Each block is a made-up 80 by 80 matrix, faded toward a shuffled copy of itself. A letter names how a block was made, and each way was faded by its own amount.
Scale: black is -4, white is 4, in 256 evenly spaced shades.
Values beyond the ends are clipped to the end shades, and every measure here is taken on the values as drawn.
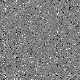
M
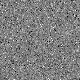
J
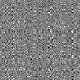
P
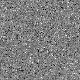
J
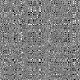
P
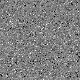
M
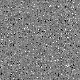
M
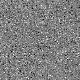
J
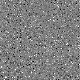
M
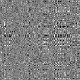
P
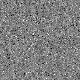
J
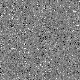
M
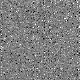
M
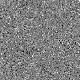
J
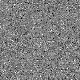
J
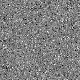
J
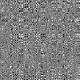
P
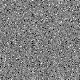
J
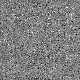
J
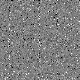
M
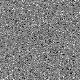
J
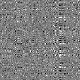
P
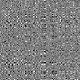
P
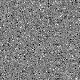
J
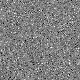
J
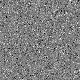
J
